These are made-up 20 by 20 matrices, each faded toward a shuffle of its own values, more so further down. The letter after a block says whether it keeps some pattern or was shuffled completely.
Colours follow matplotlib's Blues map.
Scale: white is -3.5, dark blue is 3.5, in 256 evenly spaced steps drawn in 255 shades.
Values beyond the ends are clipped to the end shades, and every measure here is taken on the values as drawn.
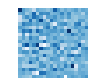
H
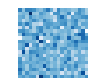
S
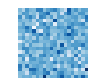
S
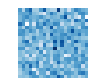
S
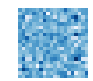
H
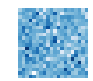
S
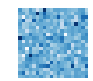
S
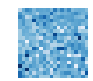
S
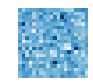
H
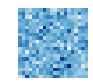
S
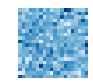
H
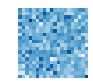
S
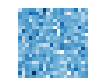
S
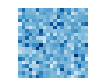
S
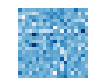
H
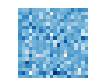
H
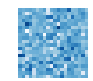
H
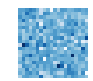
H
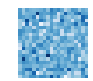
S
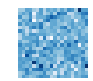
S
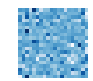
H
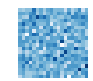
S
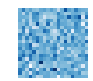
H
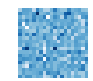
H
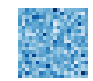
S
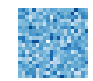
S
